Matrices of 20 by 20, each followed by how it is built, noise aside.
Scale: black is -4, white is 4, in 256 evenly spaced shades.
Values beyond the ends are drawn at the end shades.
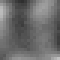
smooth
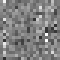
uneven columns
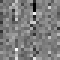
uneven columns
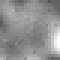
smooth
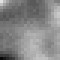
smooth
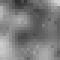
smooth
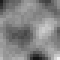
smooth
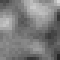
smooth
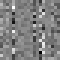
uneven columns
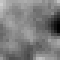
smooth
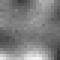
smooth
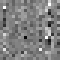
uneven columns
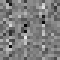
uneven columns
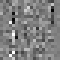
uneven columns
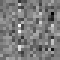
uneven columns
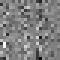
uneven columns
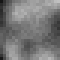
smooth
